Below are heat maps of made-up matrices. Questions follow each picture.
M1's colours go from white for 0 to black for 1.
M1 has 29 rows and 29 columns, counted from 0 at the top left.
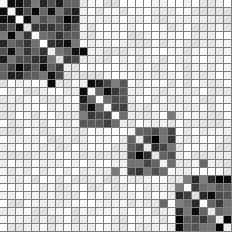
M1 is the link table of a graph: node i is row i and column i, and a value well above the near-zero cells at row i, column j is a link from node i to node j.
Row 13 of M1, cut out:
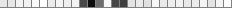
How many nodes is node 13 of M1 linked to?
5
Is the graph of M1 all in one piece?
yes
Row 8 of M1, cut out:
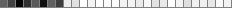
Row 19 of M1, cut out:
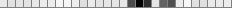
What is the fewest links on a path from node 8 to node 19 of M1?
5
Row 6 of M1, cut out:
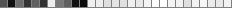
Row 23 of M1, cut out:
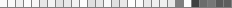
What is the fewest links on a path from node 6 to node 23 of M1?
6
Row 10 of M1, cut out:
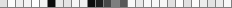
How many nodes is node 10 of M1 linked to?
6
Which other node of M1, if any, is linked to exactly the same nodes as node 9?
node 8
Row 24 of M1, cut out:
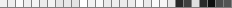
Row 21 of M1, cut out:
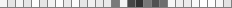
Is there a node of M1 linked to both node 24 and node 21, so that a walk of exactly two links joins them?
no
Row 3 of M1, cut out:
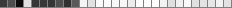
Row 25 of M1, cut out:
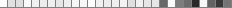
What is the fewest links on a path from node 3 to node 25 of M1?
6
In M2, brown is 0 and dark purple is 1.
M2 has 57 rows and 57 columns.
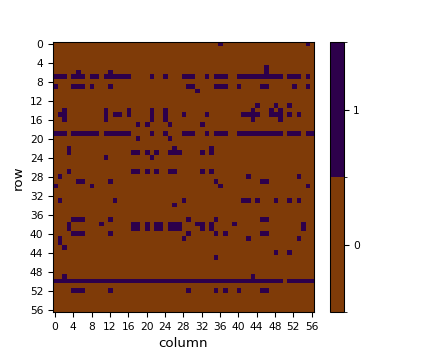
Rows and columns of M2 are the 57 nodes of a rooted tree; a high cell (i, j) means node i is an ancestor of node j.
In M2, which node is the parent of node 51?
44
